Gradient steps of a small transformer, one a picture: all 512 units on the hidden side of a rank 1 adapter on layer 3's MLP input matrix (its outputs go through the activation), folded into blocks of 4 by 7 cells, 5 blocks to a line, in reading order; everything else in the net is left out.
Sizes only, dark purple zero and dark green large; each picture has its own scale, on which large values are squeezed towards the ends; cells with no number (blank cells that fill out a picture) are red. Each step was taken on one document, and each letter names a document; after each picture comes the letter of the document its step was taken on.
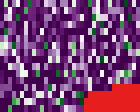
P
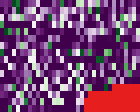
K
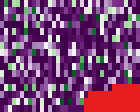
P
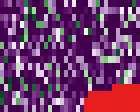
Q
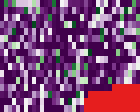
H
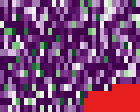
P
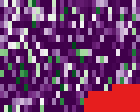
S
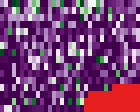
K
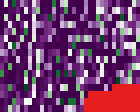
H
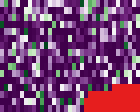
P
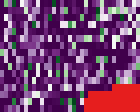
H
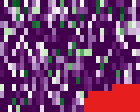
K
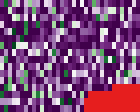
Q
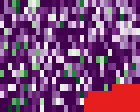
K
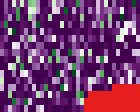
S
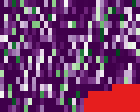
H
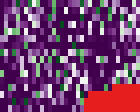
S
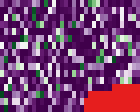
Q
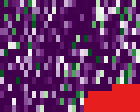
H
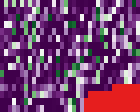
H
